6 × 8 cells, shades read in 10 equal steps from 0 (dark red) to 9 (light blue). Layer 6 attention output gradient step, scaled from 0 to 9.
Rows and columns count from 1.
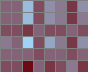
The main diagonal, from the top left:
4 4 2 3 4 3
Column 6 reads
5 5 3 5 4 3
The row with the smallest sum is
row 6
